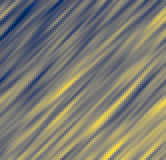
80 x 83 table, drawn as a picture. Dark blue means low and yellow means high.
The field climbs toward the bottom right. Neither half mirrors the other. On average the colour sits 50% of the way up the scale. The ninth with the lowest average is the top left. Streaks slant up to the right. No lone cell stands out from its neighbours.
